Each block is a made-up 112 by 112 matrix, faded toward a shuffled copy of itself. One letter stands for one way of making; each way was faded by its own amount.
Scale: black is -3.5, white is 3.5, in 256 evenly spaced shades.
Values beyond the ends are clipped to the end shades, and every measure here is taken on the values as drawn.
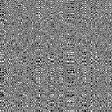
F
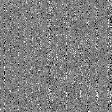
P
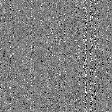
P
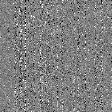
P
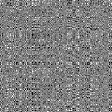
F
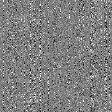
P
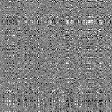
F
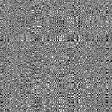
F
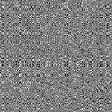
F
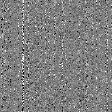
P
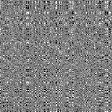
F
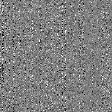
P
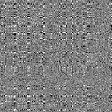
F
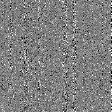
P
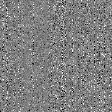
P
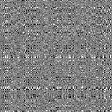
F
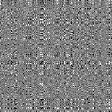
F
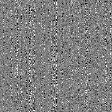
P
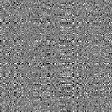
F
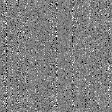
P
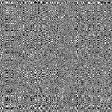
F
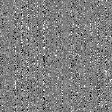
P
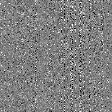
P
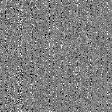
P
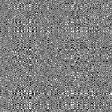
F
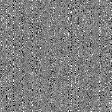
P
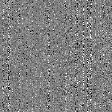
P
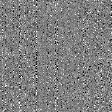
P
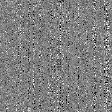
P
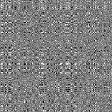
F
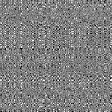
F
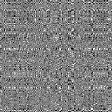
F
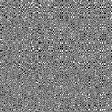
F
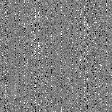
P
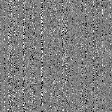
P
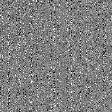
P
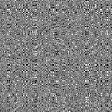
F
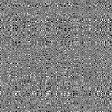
F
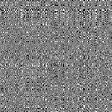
F
